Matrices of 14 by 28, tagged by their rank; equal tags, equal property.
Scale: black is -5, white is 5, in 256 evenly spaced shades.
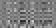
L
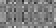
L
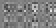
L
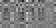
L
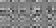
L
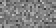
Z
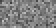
Z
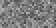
Z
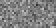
Z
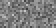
Z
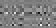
L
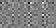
L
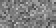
Z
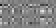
L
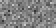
Z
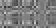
L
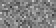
Z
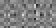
L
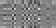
L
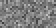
Z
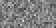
Z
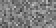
Z
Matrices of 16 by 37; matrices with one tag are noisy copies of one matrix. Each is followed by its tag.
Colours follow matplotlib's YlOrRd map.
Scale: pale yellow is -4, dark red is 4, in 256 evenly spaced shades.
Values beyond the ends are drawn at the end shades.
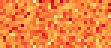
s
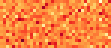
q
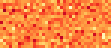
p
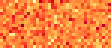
s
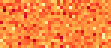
p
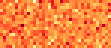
s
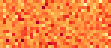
q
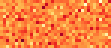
q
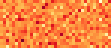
q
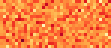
q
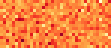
q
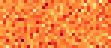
q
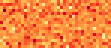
p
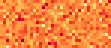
q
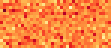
p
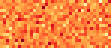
q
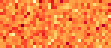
s
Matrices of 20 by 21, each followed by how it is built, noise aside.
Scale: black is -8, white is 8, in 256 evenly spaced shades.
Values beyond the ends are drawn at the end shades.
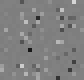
sparse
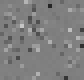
sparse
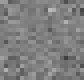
low rank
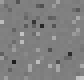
sparse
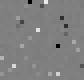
sparse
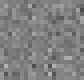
low rank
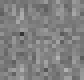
low rank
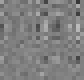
low rank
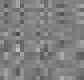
low rank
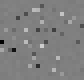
sparse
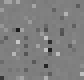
sparse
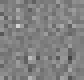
low rank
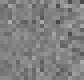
low rank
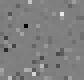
sparse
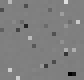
sparse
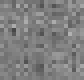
low rank
